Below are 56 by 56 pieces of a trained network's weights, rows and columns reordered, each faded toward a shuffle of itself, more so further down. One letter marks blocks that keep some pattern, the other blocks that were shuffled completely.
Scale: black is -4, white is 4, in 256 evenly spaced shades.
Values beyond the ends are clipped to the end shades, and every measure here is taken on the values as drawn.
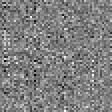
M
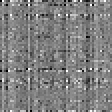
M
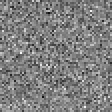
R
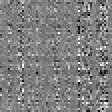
M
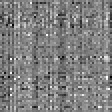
M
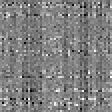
M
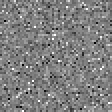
R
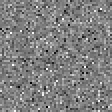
R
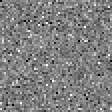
R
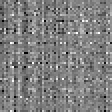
M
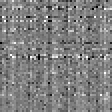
M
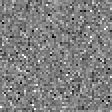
R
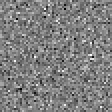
R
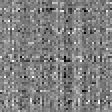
M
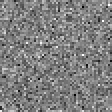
R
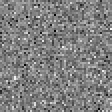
R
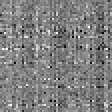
M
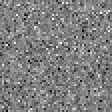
R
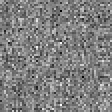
M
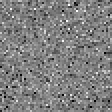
R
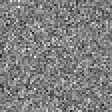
R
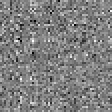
M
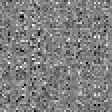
M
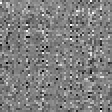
M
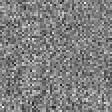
M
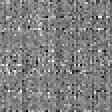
M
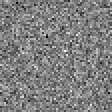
R
